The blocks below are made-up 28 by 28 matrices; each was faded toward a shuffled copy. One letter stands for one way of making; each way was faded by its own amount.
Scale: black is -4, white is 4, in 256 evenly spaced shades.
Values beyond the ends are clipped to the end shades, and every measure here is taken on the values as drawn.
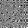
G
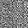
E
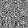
E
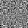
E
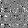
G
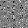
G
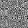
E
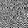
E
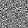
E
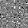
G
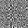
E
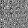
E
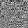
E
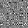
G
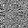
E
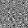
E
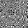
G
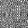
E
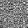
E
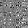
G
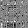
G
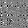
G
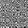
E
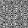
E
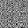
E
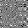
G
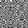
E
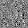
E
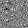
G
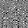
G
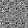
E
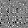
G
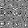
G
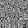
E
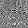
G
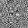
E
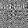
E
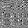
G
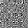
E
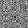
E
